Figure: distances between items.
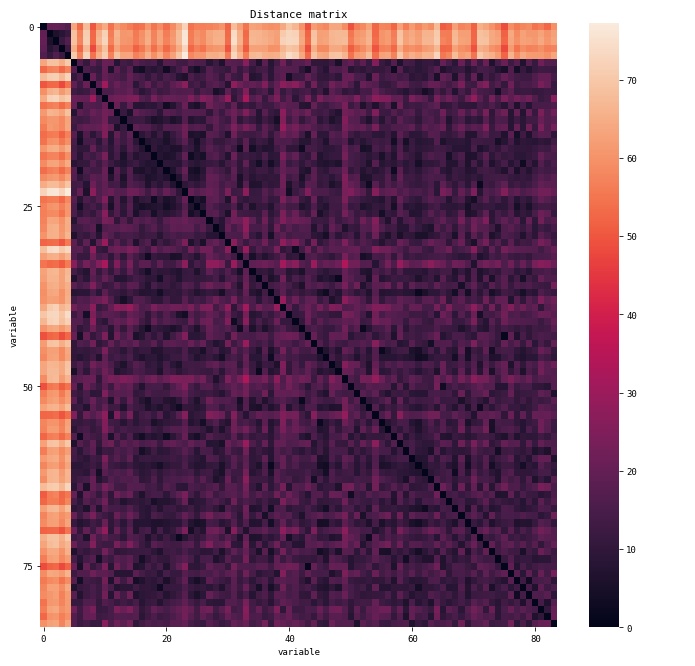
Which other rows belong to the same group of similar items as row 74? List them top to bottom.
5, 6, 7, 8, 9, 10, 11, 12, 13, 14, 15, 16, 17, 18, 19, 20, 21, 22, 23, 24, 25, 26, 27, 28, 29, 30, 31, 32, 33, 34, 35, 36, 37, 38, 39, 40, 41, 42, 43, 44, 45, 46, 47, 48, 49, 50, 51, 52, 53, 54, 55, 56, 57, 58, 59, 60, 61, 62, 63, 64, 65, 66, 67, 68, 69, 70, 71, 72, 73, 75, 76, 77, 78, 79, 80, 81, 82, 83
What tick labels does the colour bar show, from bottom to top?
0, 10, 20, 30, 40, 50, 60, 70
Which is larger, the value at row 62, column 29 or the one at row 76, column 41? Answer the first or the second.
the second
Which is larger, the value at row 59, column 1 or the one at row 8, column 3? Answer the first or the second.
the first
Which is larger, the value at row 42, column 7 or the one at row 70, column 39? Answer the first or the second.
the second
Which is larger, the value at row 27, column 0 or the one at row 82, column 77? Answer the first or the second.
the first
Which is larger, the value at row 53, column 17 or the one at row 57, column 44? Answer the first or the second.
the second
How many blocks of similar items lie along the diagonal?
2
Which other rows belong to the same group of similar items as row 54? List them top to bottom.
5, 6, 7, 8, 9, 10, 11, 12, 13, 14, 15, 16, 17, 18, 19, 20, 21, 22, 23, 24, 25, 26, 27, 28, 29, 30, 31, 32, 33, 34, 35, 36, 37, 38, 39, 40, 41, 42, 43, 44, 45, 46, 47, 48, 49, 50, 51, 52, 53, 55, 56, 57, 58, 59, 60, 61, 62, 63, 64, 65, 66, 67, 68, 69, 70, 71, 72, 73, 74, 75, 76, 77, 78, 79, 80, 81, 82, 83
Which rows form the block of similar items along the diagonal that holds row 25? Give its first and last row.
5 to 83
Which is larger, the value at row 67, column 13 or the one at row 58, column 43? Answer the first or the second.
the second
